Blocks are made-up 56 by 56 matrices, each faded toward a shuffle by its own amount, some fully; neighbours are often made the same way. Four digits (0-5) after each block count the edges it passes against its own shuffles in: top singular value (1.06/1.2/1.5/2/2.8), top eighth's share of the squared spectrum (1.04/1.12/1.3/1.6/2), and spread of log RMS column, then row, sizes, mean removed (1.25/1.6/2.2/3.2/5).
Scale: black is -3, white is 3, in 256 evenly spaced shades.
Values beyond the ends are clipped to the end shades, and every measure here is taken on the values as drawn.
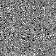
1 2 2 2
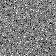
0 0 0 0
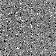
1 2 2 0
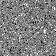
0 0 0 0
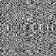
4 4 3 3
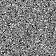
0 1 0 0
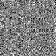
3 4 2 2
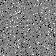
2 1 1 0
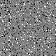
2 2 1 0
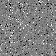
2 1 1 0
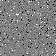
1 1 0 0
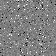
1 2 1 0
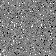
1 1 1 0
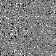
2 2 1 1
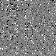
2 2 2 1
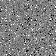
1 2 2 1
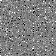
2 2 2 0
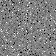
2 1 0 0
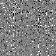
2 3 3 2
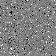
1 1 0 0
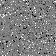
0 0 0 0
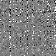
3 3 3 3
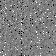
1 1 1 0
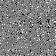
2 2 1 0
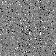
2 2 1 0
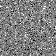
0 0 1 0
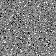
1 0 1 0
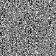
1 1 2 0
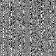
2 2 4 0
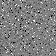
2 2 0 0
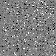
3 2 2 1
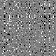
4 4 3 2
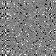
4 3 2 2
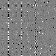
4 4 2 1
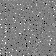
2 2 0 0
